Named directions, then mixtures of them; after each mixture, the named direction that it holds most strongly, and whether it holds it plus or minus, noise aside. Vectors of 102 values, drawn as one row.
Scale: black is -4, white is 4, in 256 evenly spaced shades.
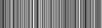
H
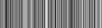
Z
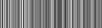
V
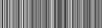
V, plus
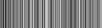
H, plus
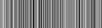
H, minus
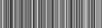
H, minus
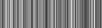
Z, minus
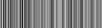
V, minus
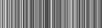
V, plus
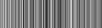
V, plus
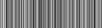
H, minus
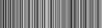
H, plus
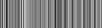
V, plus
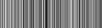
Z, minus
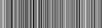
H, minus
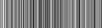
H, minus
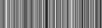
Z, minus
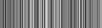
H, plus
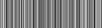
H, minus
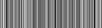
Z, plus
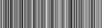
V, minus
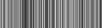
Z, minus
